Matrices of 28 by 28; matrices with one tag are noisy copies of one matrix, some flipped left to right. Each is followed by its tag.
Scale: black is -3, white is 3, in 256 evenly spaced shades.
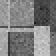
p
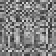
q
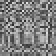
q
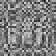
q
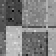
p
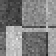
p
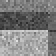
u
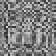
q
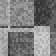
p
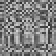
q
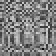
q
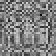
q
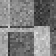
p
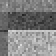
u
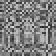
q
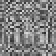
q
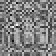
q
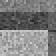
u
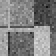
p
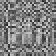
q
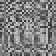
q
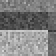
u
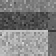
u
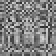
q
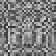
q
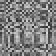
q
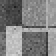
p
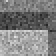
u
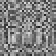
q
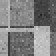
p
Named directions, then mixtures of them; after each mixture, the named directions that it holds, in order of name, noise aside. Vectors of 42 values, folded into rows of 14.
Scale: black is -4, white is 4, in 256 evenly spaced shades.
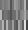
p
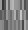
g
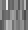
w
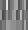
g, p, w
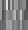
g, w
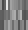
g, p, w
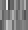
w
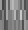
g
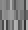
p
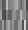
g, p, w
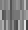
p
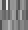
g, w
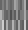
p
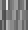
g, p, w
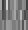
g, p, w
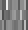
g, p, w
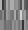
g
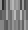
g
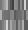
g, p, w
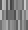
g, p
